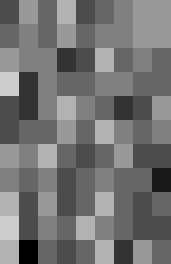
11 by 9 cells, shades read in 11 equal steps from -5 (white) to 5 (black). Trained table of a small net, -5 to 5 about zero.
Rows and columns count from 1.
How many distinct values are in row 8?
4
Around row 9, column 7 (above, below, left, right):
1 1 -2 2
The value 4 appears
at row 8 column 9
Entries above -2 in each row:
8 9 8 8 8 8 8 9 7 7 7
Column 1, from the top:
2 1 -1 -3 2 2 -1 0 -2 -3 -2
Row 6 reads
2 1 1 -1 1 -2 0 1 0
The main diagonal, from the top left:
2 0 0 1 0 -2 -1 1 1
